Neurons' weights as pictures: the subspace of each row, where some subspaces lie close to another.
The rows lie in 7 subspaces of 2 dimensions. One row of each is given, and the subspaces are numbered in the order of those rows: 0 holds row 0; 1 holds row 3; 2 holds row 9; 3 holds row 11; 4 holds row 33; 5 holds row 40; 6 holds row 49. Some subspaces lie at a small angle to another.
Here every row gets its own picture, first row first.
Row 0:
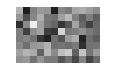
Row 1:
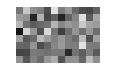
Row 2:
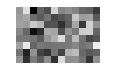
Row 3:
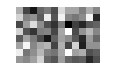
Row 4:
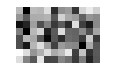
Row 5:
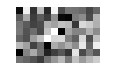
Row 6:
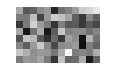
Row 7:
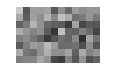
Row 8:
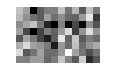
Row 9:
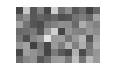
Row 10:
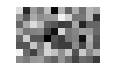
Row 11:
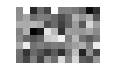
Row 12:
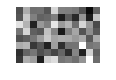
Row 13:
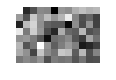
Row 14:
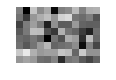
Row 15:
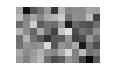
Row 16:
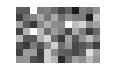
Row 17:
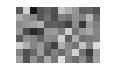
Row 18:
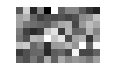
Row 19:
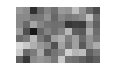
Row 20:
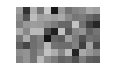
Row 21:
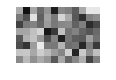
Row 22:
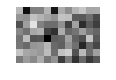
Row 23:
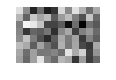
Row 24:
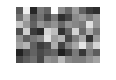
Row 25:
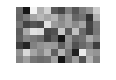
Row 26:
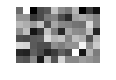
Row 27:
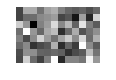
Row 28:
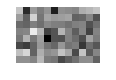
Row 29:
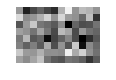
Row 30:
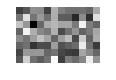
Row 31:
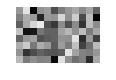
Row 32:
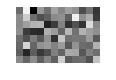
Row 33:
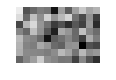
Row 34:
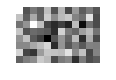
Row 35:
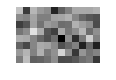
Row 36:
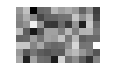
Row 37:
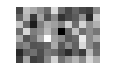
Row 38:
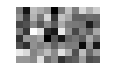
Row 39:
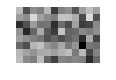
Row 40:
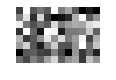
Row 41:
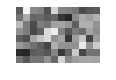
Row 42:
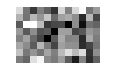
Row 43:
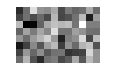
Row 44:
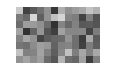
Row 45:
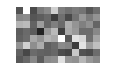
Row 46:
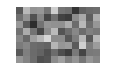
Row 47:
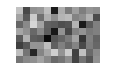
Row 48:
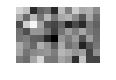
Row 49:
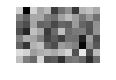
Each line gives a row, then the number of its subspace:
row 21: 5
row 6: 5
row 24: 3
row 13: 4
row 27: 6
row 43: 4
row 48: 4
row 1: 5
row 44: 5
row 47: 2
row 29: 1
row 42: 4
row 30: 6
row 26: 6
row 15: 1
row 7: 2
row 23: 4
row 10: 2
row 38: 3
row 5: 2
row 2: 3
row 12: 6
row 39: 6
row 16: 1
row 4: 6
